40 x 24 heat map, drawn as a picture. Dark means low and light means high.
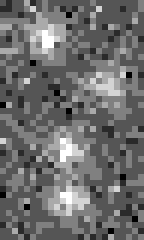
Four bumps rise from the field. The halves do not mirror each other. No overall slope runs across the table.
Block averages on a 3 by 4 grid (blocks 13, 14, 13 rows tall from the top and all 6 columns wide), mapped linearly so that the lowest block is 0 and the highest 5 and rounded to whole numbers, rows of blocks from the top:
2 5 1 1
0 3 4 2
0 4 3 0
